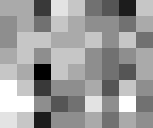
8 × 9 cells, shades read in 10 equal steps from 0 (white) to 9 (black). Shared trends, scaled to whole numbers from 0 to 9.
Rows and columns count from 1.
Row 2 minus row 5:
2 0 -4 0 0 0 -1 -1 0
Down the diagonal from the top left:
3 3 2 2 3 3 4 3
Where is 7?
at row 1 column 3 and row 6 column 3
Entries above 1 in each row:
8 9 9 9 9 8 5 8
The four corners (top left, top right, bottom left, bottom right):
3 2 1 4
